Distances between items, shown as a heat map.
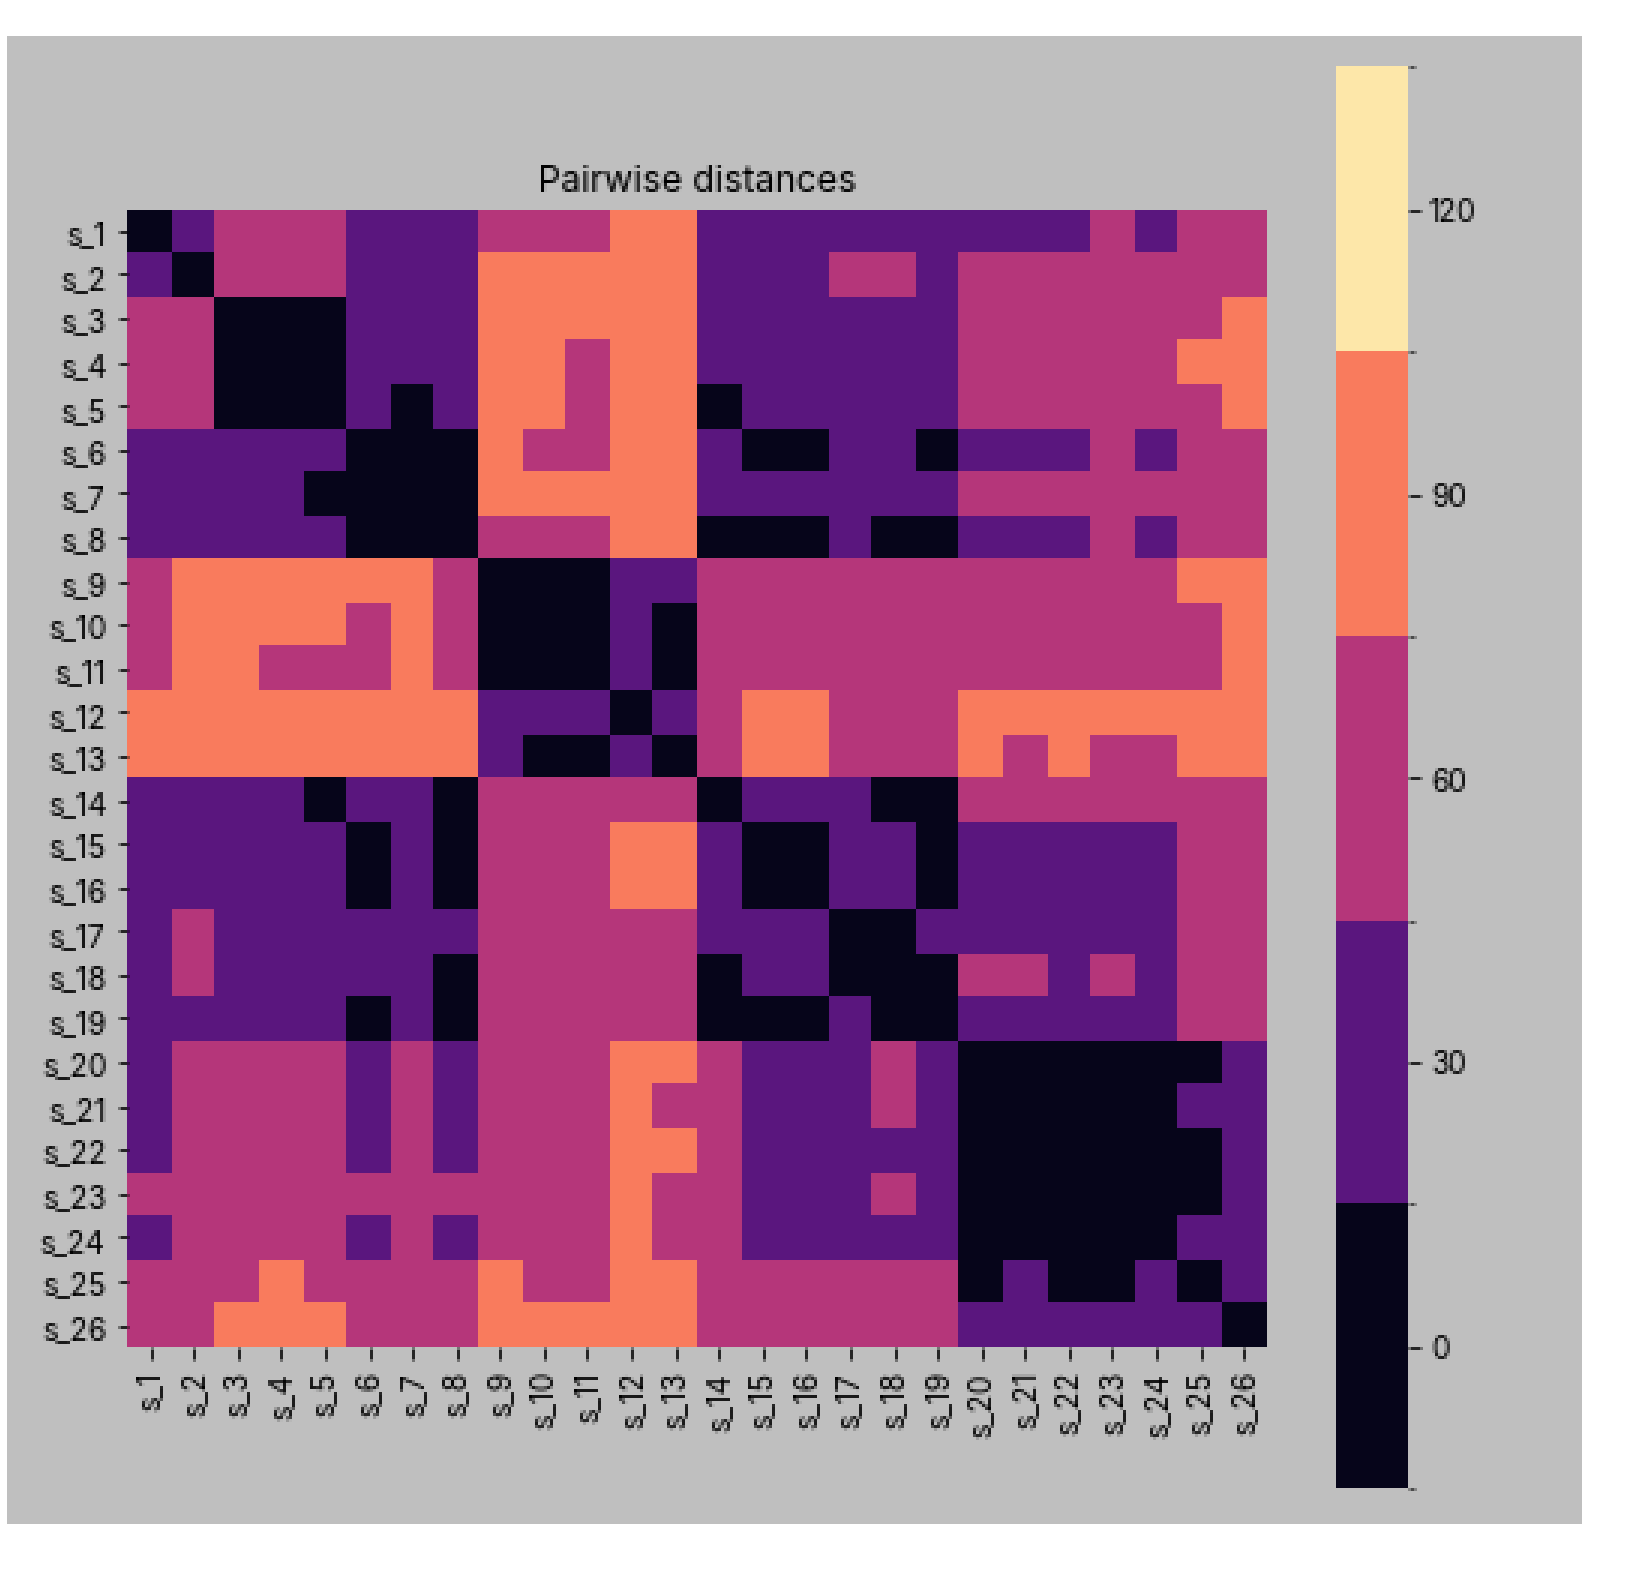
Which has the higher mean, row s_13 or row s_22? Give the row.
s_13
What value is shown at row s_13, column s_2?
90
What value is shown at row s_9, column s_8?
60
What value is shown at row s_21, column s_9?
60
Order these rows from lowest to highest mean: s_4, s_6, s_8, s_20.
s_8, s_6, s_20, s_4
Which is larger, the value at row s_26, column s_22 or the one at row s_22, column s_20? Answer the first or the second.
the first
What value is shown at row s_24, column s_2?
60
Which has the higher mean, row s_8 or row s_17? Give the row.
s_17
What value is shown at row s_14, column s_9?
60
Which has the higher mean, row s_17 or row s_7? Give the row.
s_7
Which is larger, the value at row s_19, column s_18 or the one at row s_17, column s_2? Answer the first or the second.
the second
